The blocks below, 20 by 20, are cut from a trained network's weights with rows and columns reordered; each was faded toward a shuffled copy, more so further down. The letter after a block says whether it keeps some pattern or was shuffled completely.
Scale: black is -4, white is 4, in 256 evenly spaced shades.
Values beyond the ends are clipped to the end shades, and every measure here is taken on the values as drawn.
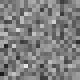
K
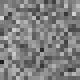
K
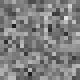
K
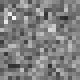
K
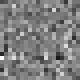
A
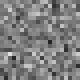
K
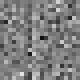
A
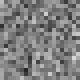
K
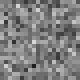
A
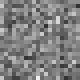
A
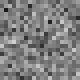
K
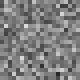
K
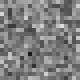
K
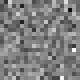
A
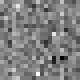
A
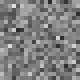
K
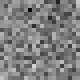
K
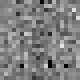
A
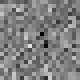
A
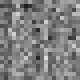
A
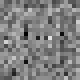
A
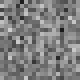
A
